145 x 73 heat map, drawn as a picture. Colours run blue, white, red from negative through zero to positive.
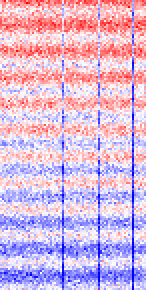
Values rise toward the top. Stripes running across repeat 11 times from top to bottom. Columns 32, 50 and 67 stand out from the rest.
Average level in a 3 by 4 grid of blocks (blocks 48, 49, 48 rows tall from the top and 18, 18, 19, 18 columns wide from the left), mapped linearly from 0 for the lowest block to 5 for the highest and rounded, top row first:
5555 | 3333 | 0000
